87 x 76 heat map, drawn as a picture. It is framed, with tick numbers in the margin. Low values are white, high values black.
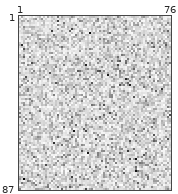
The texture is fine-grained noise. No regular stripes run through it. Neither half mirrors the other. The values are skewed, with a long tail toward high values. There is no seam. No row or column stands out. No overall slope runs across the table. On average the colour sits 20% of the way up the scale.
